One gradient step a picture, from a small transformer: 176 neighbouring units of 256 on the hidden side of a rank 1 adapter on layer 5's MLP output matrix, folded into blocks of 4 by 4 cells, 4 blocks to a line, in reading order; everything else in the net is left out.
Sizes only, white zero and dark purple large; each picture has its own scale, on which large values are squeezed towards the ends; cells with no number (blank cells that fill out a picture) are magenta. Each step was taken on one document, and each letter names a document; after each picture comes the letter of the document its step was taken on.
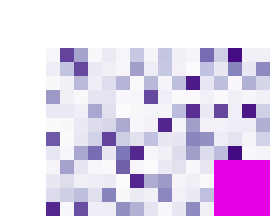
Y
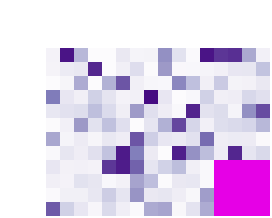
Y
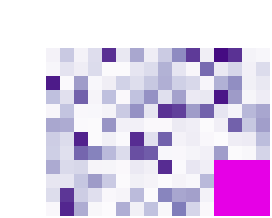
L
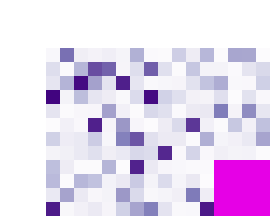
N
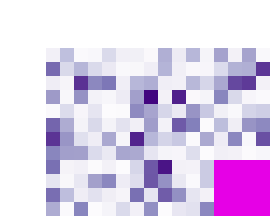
L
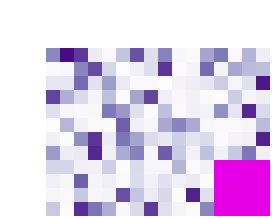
N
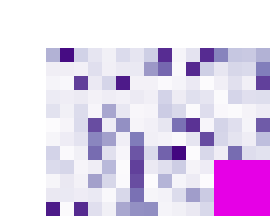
N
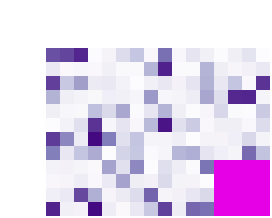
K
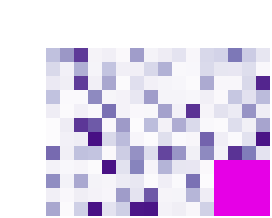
N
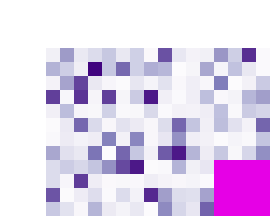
K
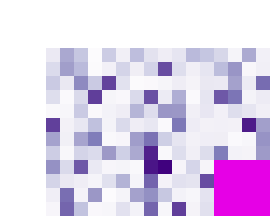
L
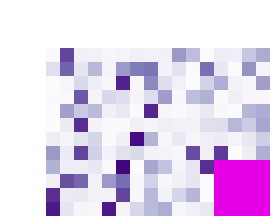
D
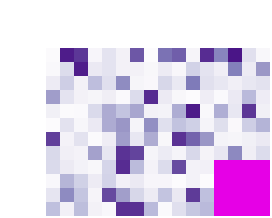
Y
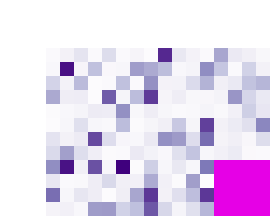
D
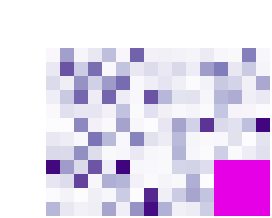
D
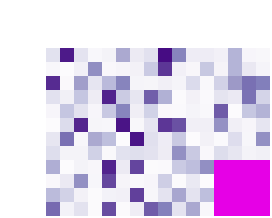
K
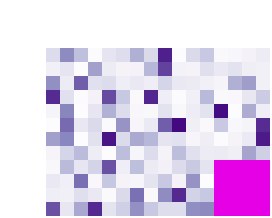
K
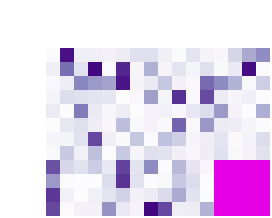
D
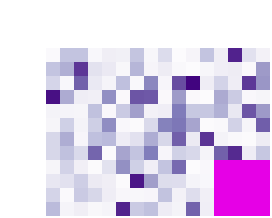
Y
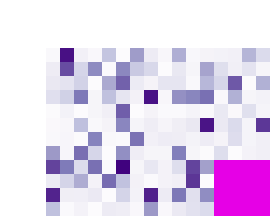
D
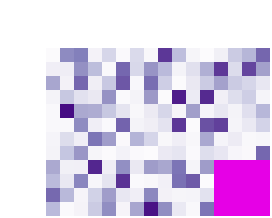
D
